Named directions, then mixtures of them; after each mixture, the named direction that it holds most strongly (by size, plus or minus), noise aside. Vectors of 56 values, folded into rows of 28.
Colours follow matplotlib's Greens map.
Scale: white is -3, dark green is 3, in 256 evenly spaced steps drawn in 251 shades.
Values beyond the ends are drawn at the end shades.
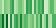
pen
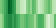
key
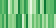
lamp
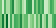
pen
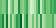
lamp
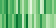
lamp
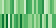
pen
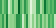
lamp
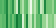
lamp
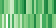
pen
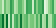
pen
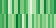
lamp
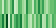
pen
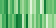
lamp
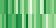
lamp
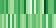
pen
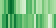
key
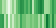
key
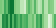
key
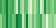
lamp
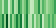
lamp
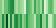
pen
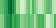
key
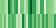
lamp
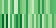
pen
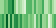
pen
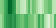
key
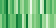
lamp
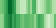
key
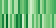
lamp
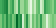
lamp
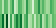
pen
